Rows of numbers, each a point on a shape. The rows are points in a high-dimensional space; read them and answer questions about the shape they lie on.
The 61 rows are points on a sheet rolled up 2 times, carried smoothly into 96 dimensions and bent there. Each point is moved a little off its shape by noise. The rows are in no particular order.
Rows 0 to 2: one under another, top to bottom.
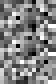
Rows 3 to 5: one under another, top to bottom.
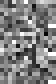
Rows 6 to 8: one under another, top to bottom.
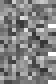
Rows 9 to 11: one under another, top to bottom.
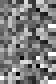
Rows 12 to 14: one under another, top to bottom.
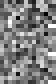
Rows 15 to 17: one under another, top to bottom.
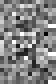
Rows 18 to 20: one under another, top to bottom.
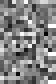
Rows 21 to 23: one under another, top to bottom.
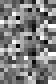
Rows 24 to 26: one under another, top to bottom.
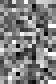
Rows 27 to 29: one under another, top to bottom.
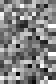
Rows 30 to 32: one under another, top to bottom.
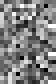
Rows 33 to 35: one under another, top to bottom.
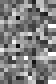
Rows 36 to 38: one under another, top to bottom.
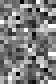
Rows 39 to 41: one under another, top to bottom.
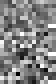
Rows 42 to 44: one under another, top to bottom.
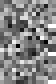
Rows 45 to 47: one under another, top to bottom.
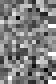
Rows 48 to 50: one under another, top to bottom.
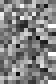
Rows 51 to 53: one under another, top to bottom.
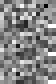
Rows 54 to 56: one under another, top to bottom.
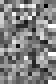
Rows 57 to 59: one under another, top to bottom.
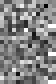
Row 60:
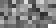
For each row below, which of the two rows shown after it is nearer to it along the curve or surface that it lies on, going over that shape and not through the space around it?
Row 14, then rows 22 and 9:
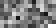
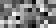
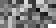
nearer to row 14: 9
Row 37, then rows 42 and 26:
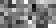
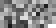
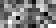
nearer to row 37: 42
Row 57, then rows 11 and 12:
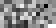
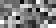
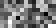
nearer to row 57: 11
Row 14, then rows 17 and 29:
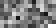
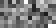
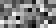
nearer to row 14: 17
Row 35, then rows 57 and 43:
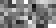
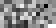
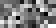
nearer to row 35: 57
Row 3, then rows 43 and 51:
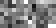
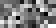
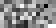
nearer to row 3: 51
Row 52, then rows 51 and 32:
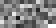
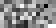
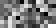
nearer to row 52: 51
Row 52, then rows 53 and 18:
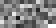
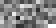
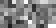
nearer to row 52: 53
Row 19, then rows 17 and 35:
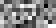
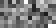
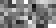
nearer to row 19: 35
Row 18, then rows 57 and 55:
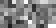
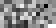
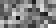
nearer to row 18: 57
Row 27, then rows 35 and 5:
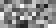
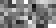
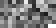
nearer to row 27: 35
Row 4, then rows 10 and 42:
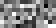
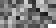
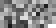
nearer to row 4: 42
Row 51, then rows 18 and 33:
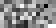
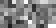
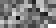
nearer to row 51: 18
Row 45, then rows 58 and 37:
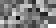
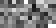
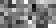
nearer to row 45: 58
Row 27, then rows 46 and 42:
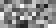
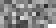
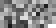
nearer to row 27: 42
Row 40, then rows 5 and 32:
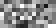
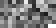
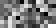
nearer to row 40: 32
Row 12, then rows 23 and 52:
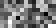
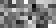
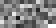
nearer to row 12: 23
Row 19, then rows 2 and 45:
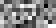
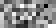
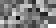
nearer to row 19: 2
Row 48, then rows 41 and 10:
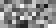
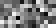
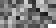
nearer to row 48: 41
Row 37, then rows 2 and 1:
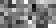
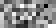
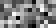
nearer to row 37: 2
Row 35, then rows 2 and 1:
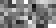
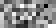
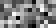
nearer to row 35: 2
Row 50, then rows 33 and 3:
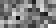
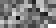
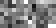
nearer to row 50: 33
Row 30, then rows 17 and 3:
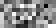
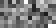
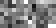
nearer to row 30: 3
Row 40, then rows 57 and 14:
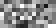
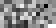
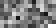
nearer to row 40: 57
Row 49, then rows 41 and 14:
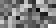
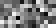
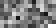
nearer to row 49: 14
